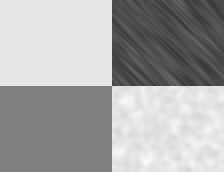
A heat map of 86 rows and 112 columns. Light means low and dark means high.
It is made of 2 by 2 panels. Panel 1,1: very low, flat. Panel 1,2: high, slanting down to the right, faint in contrast. Panel 2,1: middling, flat. Panel 2,2: very low, blotchy, faint in contrast.
